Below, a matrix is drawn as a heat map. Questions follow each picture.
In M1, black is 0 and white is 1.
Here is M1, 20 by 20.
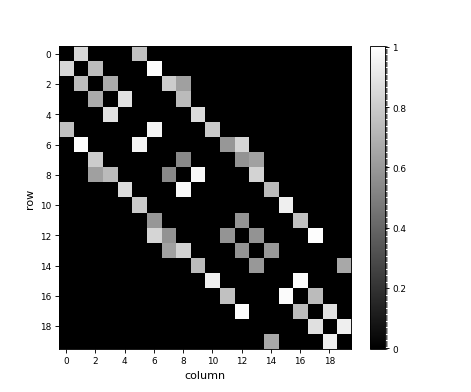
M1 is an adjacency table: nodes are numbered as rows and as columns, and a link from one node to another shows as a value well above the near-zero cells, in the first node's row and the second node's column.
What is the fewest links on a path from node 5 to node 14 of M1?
4
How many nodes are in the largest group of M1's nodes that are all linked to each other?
3
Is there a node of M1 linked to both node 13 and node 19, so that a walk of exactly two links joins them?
yes
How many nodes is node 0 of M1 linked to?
2
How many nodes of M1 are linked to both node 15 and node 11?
1
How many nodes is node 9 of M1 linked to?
3
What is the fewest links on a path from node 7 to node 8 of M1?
1
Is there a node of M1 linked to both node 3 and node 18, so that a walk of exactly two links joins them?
no
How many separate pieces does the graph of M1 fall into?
1
